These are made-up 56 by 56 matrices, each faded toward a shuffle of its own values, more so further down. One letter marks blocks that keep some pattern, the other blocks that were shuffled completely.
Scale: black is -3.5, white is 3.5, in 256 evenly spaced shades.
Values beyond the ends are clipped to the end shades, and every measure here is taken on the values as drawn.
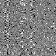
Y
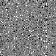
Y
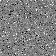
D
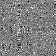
Y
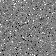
D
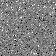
D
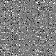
Y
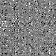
Y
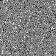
D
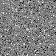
D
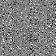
Y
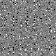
Y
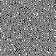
Y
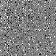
Y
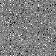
Y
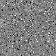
Y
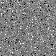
D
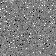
D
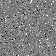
D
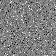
D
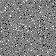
D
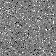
D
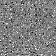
Y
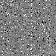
Y
